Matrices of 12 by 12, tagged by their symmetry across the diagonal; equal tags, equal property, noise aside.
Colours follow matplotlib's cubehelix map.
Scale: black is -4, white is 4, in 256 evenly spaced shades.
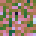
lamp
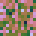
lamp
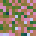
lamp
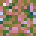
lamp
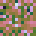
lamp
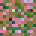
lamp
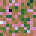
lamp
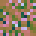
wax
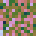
lamp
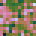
wax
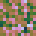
wax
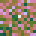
lamp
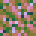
wax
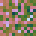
lamp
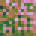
wax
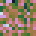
wax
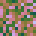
wax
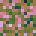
lamp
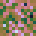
wax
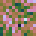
wax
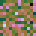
lamp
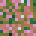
lamp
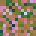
wax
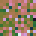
wax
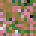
wax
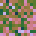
lamp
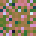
wax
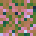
lamp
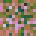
wax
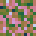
wax
